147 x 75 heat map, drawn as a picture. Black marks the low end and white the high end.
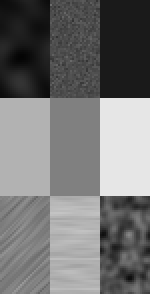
The table splits into 3 rows of 3 panels. Panel 1,1: very low, smooth, faint in contrast. Panel 1,2: low, fine-grained, faint in contrast. Panel 1,3: very low, flat. Panel 2,1: high, flat. Panel 2,2: middling, flat. Panel 2,3: very high, flat. Panel 3,1: middling, slanting up to the right, faint in contrast. Panel 3,2: high, streaked across, faint in contrast. Panel 3,3: low, blotchy.
